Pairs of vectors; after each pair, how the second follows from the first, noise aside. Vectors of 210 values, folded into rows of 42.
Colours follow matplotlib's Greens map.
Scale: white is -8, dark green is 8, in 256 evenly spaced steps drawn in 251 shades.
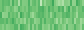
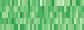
scaled up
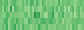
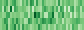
scaled up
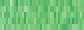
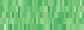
wrapped around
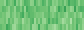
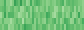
wrapped around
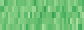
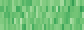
wrapped around
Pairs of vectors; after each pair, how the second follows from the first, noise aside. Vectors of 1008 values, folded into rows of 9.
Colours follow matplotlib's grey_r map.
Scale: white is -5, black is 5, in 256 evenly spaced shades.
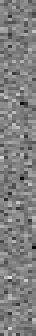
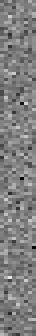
sign-scrambled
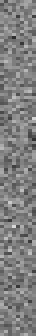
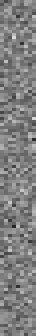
sign-scrambled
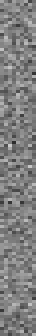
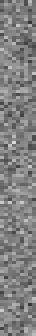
sign-scrambled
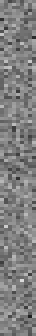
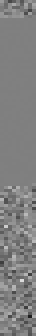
partly zeroed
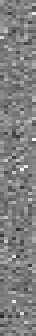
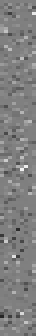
partly zeroed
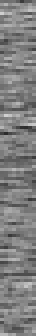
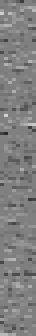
partly zeroed
